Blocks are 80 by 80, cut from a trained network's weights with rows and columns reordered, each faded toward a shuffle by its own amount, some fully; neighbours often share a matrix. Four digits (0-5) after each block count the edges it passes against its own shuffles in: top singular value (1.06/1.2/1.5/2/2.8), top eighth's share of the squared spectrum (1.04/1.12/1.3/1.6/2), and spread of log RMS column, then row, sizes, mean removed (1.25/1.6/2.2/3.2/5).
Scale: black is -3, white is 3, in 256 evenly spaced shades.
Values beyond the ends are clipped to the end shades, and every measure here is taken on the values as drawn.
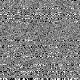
4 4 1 4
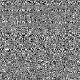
4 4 0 3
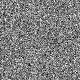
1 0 0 0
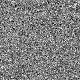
0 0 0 0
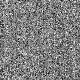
1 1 0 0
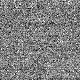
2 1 0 0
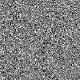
2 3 2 1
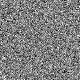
2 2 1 0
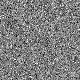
0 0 0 0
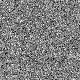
0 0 0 0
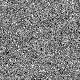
0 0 0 0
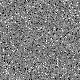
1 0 0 0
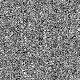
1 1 0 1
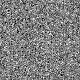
1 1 0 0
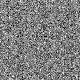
1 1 0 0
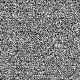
1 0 0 0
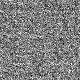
1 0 0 0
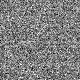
1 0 0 0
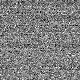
2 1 0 0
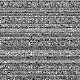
4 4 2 2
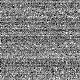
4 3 1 1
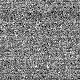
2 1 0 0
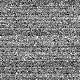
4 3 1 1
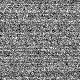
3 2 0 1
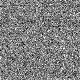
1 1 0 0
